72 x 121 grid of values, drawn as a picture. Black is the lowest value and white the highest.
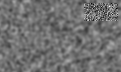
No overall slope runs across the table. Neither half mirrors the other. A few values lie far out on both sides of the bulk. An odd patch, rougher than its surroundings, sits in the top right.
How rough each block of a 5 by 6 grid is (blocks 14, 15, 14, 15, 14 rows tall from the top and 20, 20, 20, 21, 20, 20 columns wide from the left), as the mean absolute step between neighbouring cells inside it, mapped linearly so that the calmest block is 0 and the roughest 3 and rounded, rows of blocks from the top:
000033
000022
000000
000000
000000
